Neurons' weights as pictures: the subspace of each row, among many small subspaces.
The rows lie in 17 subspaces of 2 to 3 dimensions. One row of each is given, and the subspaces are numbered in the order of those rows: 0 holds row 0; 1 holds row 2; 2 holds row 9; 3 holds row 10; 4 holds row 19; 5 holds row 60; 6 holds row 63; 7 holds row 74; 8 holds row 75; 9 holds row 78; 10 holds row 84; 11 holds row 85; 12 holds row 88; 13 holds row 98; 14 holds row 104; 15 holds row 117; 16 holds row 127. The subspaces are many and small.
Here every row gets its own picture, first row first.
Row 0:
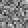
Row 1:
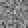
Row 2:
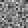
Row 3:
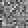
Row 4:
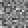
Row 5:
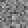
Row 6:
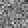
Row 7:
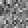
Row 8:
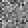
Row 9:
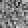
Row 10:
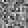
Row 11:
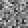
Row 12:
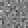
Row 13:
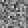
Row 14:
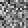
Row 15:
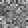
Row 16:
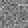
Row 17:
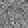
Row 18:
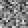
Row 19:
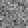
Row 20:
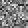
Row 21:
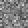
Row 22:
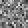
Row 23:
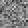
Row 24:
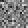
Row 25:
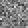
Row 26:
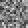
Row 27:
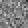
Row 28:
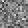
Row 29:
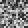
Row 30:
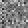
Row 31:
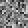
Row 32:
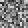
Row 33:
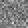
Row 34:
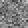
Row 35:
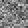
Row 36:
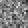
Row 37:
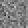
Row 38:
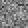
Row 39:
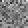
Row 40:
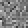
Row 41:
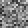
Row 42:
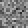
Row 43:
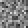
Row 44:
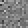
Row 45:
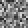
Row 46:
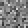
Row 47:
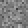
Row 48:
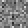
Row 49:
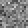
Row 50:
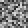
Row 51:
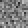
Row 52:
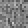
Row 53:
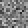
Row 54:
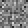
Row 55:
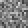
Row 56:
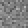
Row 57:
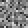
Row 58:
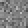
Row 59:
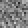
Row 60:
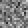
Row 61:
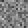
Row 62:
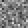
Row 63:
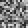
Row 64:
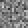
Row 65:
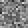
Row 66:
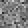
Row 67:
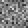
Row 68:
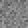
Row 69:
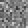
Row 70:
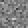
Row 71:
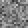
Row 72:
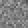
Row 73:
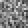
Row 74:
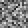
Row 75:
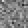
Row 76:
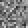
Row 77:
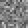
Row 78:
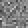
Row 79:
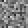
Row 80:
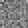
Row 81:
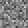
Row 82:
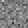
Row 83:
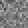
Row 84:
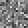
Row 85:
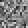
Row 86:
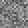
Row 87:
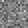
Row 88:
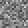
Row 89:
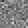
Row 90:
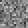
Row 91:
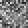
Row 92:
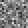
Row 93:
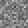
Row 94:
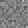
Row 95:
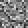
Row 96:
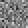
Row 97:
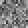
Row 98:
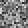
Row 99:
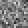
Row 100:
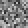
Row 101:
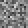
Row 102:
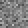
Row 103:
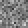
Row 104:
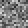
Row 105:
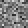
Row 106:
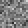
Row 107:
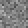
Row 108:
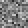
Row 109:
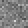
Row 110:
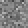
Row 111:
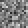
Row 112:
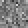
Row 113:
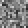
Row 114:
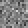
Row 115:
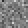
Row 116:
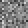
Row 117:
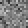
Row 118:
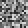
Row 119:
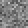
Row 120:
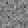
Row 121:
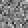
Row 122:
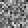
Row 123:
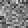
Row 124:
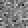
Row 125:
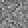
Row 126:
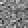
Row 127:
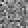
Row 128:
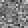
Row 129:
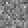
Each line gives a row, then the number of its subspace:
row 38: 3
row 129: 13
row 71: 14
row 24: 11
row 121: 0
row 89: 11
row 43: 0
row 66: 13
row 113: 16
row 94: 11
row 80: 16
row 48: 5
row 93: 12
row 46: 8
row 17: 6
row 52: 2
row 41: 14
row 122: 0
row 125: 7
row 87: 4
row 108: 14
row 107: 14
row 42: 7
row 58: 10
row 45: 15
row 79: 3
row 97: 15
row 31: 10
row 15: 15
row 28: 4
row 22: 0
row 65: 13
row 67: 10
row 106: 6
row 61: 1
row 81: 12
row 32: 1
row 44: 16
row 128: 1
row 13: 3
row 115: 8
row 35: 4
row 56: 9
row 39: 15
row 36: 5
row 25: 4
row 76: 11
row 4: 7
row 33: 11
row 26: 6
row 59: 2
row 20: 3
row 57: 10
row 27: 5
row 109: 4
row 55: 2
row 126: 16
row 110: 13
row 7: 15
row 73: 2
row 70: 7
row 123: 1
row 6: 6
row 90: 10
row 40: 9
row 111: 0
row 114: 10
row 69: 10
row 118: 5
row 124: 16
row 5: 5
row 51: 2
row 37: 4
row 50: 7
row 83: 15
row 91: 15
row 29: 16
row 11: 8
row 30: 8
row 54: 5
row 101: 3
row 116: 8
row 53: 7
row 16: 3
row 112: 15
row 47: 13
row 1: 6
